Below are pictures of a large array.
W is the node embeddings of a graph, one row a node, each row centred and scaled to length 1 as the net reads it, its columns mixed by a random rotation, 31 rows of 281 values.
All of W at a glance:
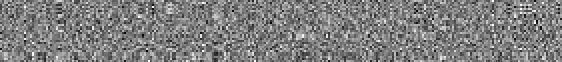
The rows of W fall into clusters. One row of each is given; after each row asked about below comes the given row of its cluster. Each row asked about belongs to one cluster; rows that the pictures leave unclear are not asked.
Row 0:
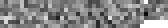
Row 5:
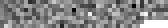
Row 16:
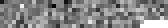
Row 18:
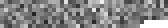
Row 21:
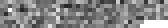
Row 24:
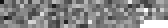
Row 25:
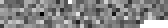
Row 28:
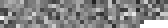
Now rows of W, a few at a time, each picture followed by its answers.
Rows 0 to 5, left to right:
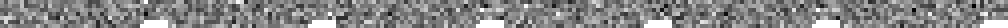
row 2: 24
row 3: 16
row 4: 24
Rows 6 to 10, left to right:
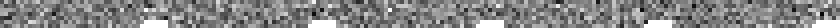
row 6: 24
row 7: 0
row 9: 28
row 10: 5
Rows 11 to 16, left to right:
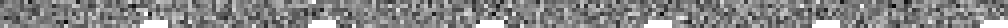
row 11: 5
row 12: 0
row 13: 28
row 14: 28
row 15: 0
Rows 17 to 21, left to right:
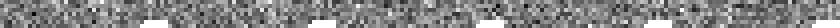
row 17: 18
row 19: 16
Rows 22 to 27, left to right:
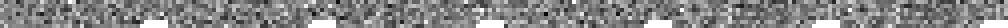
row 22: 25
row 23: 0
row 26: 21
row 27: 21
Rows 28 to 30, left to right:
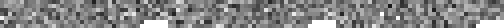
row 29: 21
